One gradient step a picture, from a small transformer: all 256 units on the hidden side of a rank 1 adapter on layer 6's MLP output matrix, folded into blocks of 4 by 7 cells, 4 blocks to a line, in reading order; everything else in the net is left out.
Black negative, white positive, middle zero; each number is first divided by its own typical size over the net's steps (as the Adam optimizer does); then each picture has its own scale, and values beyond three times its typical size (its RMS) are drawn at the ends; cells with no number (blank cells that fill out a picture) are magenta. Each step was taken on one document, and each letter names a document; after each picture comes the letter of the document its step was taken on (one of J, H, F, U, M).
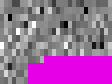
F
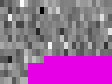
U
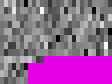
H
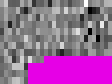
H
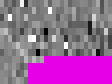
U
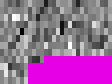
F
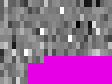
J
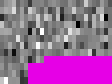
F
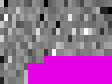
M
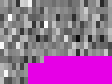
F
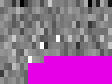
J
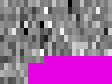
F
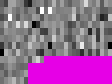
U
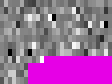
H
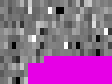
J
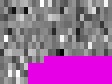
H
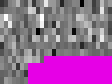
M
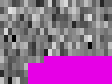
H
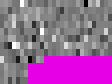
J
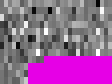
F
